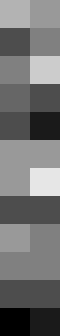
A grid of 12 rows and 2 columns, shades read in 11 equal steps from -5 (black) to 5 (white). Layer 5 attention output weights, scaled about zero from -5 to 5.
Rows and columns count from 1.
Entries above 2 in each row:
0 0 1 0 0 0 1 0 0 0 0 0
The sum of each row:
3 -2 3 -3 -6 2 5 -4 1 0 -4 -9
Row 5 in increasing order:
-4 -2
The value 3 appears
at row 3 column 2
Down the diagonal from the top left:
2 0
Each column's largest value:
2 4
